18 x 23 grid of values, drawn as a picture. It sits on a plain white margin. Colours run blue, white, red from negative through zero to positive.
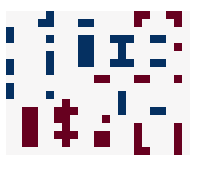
Stripes: upright, repeating 5 times. Ninth with the highest average: bottom left. Odd rows or columns: none. Mirror symmetry: none. Ninth with the lowest average: top middle.
